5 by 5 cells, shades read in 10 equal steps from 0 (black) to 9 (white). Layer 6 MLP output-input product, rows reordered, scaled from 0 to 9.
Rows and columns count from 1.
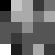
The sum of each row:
19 24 17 14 21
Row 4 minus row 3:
0 -1 -2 0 0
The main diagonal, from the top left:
0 6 5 3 2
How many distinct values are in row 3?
2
